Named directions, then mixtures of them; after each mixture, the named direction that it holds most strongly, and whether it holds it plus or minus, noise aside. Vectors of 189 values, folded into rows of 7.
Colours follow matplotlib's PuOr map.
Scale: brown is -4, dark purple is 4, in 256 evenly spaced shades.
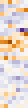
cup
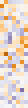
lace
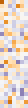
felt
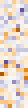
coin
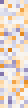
coin, minus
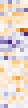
cup, minus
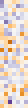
felt, minus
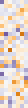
coin, minus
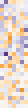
lace, minus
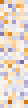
felt, plus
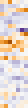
cup, plus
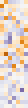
lace, plus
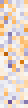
lace, plus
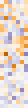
lace, plus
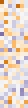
felt, plus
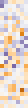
lace, minus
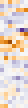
cup, plus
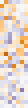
lace, plus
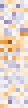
cup, plus
